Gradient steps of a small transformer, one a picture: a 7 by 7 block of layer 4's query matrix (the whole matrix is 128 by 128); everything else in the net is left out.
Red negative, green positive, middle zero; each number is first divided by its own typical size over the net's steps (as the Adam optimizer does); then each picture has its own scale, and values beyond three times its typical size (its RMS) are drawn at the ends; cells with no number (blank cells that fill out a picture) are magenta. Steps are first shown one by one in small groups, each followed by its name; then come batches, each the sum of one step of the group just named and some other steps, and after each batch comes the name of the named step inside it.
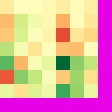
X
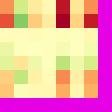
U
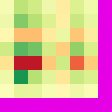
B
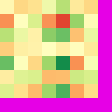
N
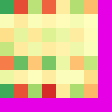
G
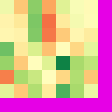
X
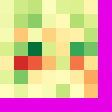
B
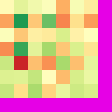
B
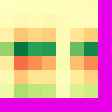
X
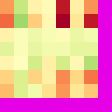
U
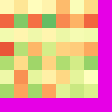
G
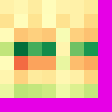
N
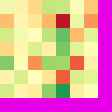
N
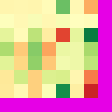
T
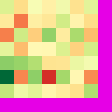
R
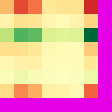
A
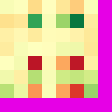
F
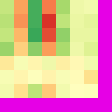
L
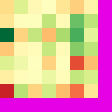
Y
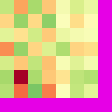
L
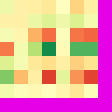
R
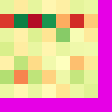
R
